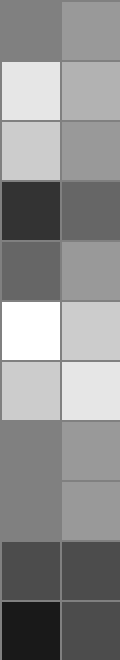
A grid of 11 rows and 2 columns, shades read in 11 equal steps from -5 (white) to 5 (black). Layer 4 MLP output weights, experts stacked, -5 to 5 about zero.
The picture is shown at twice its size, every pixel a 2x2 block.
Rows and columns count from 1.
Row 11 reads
4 2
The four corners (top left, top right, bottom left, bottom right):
0 -1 4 2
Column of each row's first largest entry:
1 2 2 1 1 2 1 1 1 1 1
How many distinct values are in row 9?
2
